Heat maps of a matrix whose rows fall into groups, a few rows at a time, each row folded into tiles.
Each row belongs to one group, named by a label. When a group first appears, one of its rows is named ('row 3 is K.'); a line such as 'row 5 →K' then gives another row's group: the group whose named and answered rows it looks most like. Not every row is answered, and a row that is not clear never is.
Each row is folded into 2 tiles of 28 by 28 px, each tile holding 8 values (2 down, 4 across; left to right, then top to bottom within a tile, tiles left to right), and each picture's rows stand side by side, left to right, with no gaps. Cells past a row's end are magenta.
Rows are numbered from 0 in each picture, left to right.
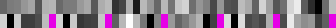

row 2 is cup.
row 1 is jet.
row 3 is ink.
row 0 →jet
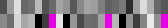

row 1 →jet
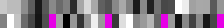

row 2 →cup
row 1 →jet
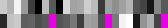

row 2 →cup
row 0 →cup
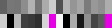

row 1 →jet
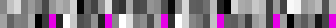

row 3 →cup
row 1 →cup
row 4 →ink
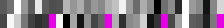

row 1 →jet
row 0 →cup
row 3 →cup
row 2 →ink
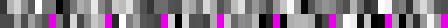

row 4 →ink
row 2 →cup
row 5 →cup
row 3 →jet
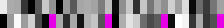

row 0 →cup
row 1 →jet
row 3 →cup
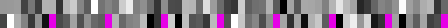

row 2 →ink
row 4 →cup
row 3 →jet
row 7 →ink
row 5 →jet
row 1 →ink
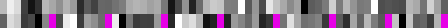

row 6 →ink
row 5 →cup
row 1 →cup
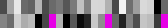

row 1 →jet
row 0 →ink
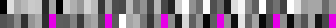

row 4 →ink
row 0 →ink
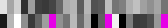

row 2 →jet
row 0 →cup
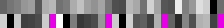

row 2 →jet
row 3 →ink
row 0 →jet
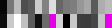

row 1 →jet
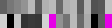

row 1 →ink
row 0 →jet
